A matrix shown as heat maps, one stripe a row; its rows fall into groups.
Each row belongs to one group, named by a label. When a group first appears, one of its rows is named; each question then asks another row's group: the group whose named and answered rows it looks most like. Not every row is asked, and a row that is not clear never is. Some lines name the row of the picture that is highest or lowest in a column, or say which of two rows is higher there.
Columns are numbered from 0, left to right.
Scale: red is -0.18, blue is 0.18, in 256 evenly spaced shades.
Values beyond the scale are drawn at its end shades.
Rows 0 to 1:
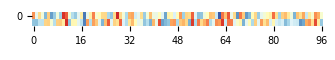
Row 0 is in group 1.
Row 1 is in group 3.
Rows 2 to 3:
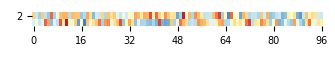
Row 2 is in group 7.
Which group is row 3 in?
3
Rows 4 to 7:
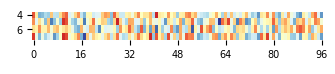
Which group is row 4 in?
7
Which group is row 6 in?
1
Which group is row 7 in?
7
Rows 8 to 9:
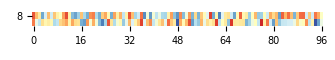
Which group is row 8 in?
1
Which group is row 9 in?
7
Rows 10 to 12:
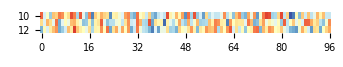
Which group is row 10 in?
3
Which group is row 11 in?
1
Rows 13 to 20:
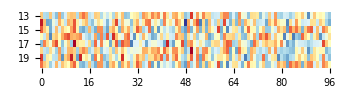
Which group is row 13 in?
7
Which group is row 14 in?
7
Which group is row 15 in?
1
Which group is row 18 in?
7
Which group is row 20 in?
1
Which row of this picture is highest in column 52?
16
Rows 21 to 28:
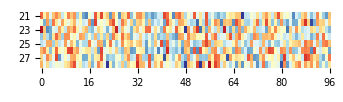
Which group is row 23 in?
7
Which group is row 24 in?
3
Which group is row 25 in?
1
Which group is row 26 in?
3
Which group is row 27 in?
1
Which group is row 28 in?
1
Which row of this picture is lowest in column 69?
27
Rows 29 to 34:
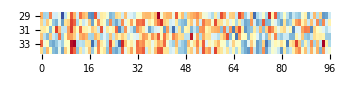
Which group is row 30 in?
1
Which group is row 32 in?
7
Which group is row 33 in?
1
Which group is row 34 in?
1
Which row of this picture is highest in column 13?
33
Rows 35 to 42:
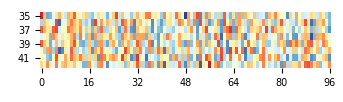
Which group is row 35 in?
7
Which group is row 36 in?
3
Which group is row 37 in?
3
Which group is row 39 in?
1
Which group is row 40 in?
1
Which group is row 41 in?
3
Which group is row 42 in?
1
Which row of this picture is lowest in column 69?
39
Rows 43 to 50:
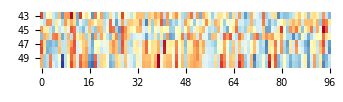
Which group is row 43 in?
7
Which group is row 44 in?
1
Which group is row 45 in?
1
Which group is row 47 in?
7
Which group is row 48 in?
7
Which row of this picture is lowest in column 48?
44
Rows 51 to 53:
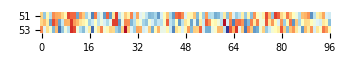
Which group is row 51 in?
3
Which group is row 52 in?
3
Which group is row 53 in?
1
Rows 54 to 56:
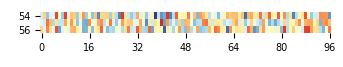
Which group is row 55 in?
1
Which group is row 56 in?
1
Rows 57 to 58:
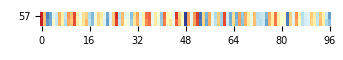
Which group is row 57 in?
7
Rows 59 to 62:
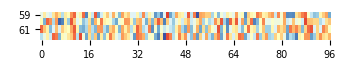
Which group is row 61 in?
1
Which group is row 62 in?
3
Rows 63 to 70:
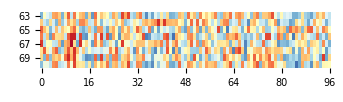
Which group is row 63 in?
3
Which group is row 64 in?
7
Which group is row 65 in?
1
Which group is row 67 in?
7
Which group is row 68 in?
3
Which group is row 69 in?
3
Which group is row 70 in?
3
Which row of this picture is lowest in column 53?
63
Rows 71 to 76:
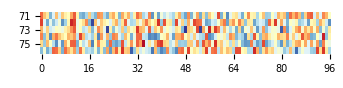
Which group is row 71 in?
1
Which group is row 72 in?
7
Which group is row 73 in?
1
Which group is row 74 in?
3
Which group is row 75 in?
1
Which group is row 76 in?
3
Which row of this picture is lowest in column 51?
72
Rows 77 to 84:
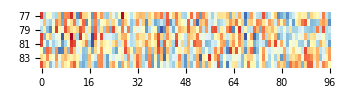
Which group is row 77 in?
7
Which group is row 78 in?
3
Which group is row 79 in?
3
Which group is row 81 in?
7
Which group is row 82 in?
1
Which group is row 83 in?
1
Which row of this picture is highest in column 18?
84
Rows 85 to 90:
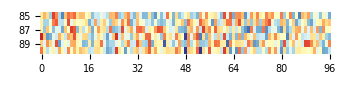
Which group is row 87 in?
1
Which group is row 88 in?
7
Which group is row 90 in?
7
